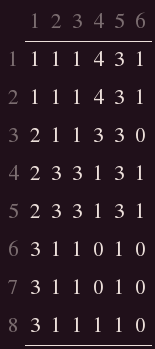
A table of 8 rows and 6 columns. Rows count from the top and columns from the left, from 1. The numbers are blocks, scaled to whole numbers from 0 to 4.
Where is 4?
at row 1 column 4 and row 2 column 4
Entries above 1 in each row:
2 2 3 4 4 1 1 1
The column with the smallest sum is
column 6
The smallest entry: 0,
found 6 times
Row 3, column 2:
1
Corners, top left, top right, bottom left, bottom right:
1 1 3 0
